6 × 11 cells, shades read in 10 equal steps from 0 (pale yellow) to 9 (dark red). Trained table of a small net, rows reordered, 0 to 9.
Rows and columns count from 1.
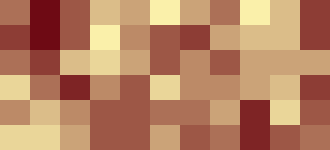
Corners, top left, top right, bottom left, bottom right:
5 7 1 5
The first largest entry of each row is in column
2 2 2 3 9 9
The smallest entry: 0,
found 3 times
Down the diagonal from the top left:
5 9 2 4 6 3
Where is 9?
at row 1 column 2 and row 2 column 2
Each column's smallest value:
1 1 2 0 3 0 3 3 0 1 3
